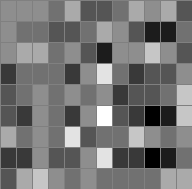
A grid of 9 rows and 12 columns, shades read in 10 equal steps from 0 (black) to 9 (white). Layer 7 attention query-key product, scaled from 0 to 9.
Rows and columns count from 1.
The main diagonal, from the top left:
5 4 6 4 5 5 4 2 4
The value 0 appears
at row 6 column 10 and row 8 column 10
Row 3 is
5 6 6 4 5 3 1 5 5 7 5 3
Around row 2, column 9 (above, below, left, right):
6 5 5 1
